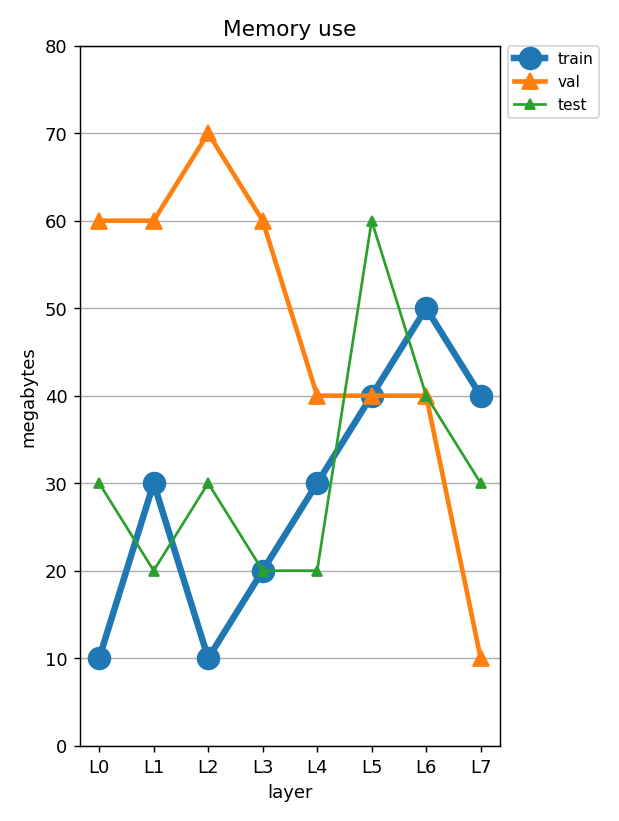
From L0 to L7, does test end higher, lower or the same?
the same
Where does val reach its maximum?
L2
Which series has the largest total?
val
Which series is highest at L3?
val
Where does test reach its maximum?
L5
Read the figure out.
Title: Memory use
x-axis: layer, ticks L0 L1 L2 L3 L4 L5 L6 L7
y-axis: megabytes, ticks 0 10 20 30 40 50 60 70 80
Legend: train, val, test
Values:
train: 10 30 10 20 30 40 50 40
val: 60 60 70 60 40 40 40 10
test: 30 20 30 20 20 60 40 30
